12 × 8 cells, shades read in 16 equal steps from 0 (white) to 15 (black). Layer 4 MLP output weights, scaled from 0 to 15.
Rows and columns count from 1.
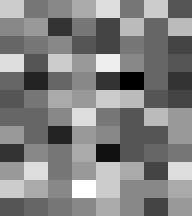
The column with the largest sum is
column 7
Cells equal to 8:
11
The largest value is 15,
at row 5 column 6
